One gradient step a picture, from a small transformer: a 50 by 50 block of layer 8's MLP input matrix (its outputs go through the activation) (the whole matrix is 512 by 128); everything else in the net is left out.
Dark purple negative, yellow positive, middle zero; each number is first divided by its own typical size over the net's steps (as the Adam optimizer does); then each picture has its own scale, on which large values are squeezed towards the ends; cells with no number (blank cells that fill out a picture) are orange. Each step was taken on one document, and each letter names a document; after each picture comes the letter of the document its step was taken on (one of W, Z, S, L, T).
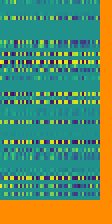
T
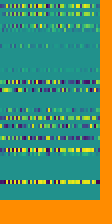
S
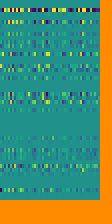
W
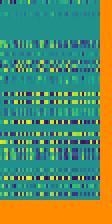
T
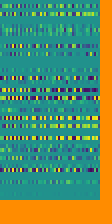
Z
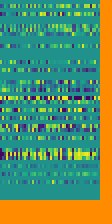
Z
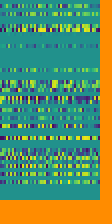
Z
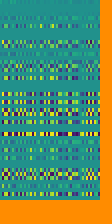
T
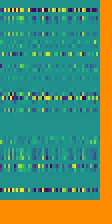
W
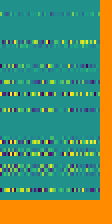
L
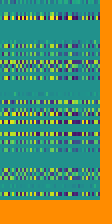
T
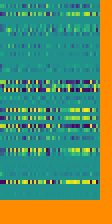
S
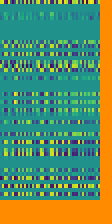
T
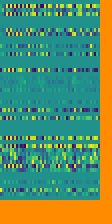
Z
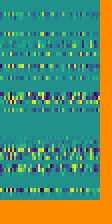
W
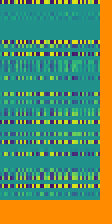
T
